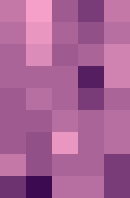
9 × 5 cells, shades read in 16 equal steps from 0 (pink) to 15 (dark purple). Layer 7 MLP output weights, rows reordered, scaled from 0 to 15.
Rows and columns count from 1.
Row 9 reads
11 15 5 5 10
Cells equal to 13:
1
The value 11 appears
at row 9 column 1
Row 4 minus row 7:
-1 -2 5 7 -2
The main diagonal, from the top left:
4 1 7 13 6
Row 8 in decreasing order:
10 8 6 6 4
